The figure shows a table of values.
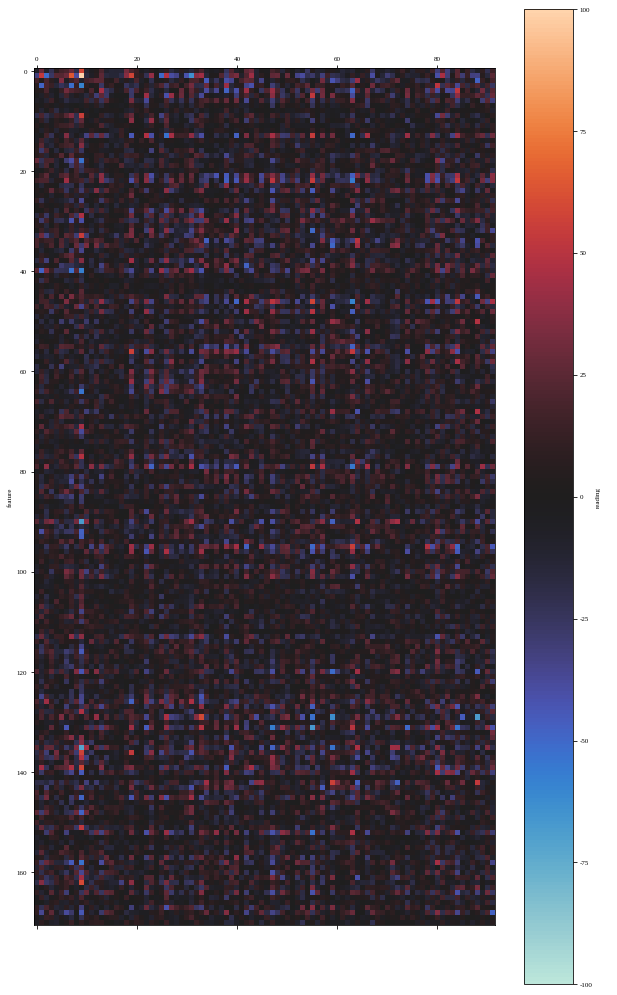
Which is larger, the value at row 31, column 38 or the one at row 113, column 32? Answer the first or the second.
the second
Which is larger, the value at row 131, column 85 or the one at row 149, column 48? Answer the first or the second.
the second
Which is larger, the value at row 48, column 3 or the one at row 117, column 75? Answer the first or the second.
the second
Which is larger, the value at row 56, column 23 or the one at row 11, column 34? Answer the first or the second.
the first
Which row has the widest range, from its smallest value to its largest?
1
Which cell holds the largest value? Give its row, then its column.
1, 9
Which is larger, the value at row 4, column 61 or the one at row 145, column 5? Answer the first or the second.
the second
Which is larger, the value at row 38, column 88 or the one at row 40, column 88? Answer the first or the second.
the second
